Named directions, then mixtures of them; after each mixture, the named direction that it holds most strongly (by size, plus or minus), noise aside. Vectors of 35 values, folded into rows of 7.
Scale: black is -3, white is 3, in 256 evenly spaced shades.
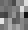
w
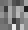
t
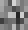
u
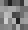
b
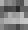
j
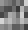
j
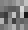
w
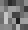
b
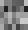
j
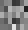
t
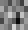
u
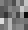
w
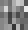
t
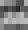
j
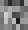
b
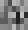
u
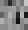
w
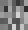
t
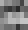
j
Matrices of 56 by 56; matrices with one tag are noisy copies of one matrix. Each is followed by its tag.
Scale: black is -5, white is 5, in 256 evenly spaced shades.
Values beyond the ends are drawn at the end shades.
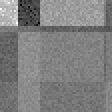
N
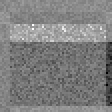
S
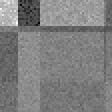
N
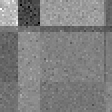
N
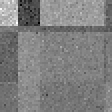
N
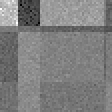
N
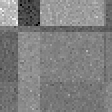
N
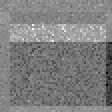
S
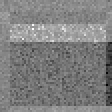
S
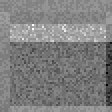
S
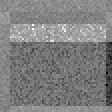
S
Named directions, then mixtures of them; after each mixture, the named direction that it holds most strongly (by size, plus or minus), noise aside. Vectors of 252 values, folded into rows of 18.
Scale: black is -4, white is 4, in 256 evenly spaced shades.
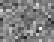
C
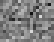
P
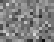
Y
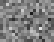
Y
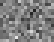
P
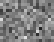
C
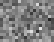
C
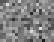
Y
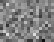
Y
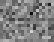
P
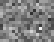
C
